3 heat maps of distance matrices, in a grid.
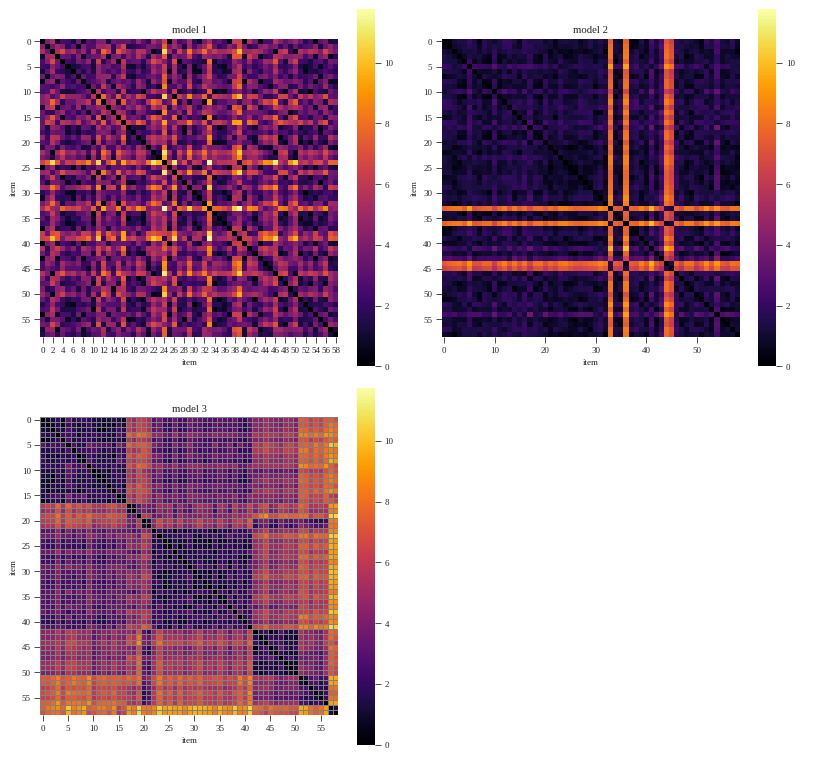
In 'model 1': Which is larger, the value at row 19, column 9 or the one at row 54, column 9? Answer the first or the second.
the first
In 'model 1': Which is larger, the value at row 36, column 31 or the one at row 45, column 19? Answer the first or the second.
the second
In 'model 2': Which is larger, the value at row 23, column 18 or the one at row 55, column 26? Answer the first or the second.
the first
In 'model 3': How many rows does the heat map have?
59
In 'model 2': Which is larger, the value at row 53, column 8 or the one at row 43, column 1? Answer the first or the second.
the second
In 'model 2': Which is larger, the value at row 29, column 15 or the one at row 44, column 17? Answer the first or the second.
the second
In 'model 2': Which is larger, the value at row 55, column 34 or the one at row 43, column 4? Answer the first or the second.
the second
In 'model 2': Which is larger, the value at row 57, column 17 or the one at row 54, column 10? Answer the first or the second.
the second
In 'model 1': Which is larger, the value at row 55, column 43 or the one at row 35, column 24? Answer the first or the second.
the second
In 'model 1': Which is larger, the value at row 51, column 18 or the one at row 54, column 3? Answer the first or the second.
the first
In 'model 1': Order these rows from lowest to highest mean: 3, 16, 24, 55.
55, 3, 16, 24
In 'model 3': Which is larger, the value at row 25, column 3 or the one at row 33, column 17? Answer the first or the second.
the second
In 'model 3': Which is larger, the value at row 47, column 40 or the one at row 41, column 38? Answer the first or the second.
the first
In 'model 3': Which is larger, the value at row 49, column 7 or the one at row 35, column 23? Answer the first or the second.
the first
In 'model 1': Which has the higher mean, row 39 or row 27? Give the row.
39
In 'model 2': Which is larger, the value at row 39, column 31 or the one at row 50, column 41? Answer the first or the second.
the second
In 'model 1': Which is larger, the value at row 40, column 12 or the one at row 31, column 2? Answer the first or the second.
the second
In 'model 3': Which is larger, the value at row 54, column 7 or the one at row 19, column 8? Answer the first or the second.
the first
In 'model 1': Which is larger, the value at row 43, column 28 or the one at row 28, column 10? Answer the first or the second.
the first
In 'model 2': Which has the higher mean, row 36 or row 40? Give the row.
36
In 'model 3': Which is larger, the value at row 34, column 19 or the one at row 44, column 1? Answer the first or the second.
the second
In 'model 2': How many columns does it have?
59
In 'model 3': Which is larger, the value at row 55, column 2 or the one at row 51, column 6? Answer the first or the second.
the second
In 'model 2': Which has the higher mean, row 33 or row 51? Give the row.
33
